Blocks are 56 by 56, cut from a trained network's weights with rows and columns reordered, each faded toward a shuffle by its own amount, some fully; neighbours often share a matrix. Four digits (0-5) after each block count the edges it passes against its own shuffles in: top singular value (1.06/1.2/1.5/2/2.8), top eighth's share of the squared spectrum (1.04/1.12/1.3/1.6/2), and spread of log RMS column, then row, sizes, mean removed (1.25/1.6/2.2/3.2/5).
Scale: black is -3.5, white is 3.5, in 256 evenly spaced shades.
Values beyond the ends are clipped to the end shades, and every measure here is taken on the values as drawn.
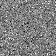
1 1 0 0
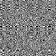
4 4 2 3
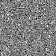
0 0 0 0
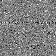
2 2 0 1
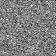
0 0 0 0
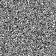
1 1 0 0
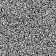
0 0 0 0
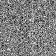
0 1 0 0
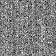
2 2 0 1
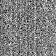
2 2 0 1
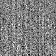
3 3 0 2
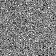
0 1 0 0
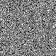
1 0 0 0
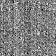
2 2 0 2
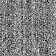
3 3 0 2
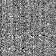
2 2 0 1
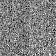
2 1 0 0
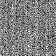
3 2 0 2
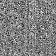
2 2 0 1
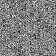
1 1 0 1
